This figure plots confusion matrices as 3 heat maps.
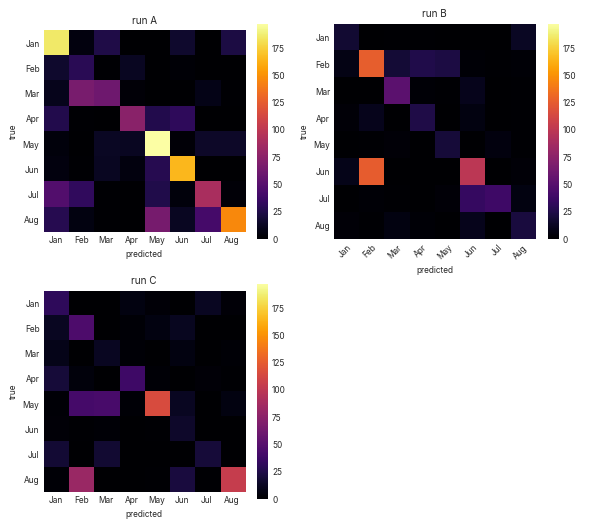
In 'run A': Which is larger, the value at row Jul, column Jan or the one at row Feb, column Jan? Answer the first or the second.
the first
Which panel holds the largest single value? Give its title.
run A
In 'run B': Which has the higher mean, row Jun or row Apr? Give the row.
Jun
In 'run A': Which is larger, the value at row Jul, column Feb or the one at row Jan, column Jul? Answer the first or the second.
the first
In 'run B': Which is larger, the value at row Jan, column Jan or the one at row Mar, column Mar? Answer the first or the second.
the second
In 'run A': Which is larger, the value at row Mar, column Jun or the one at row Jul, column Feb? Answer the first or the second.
the second
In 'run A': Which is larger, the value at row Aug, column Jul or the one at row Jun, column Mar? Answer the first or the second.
the first
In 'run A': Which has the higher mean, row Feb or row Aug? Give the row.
Aug
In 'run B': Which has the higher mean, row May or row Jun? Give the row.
Jun
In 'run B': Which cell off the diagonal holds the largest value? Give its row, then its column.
Jun, Feb
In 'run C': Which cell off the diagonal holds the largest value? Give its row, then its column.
Aug, Feb
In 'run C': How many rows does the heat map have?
8
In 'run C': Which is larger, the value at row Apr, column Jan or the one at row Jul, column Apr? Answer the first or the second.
the first
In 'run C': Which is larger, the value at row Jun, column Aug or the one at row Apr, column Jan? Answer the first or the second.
the second
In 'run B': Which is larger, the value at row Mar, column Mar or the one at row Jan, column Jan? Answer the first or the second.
the first
